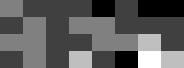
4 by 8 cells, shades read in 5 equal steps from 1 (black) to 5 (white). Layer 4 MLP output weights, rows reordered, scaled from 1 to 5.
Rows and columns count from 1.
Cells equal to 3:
9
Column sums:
10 11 8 11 9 8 12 9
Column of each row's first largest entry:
1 2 7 7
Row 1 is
3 2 2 2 1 2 1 1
